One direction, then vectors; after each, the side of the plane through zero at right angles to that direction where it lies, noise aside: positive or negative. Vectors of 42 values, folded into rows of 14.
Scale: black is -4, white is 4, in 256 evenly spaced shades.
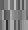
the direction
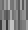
positive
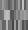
negative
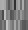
negative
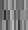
positive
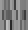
negative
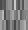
positive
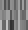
negative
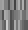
negative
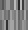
positive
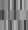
negative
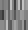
negative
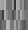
negative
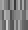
negative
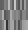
positive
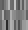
positive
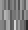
negative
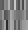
positive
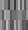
negative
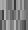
negative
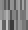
negative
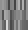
negative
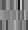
positive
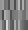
negative
